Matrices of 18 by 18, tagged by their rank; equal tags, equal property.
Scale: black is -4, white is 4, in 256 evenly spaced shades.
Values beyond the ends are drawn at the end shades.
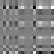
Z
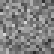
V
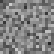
V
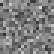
V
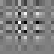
Z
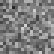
V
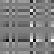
Z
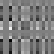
Z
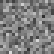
V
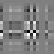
Z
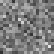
V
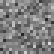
V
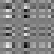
Z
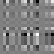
Z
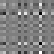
Z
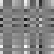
Z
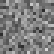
V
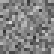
V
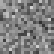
V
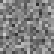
V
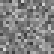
V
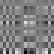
Z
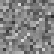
V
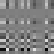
Z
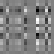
Z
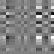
Z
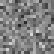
V
